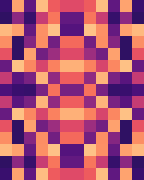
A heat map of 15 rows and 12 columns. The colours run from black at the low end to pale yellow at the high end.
On average the colour sits 50% of the way up the scale. No seam splits the table. Its left and right halves mirror each other, and so do its top and bottom. There is no overall slope.
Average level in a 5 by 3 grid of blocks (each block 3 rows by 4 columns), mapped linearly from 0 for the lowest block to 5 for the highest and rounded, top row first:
3 4 3
3 5 3
0 3 0
3 5 3
3 4 3
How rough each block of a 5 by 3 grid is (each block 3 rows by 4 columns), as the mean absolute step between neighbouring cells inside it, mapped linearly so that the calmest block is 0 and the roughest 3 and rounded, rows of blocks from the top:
3 1 3 | 3 0 3 | 1 1 1 | 3 0 3 | 3 1 3
